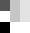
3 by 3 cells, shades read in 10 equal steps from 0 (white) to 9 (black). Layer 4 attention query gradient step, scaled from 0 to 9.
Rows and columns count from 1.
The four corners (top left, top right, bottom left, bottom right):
6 1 9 0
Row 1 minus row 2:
6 0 0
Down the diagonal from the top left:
6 2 0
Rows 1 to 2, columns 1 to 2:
6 2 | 0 2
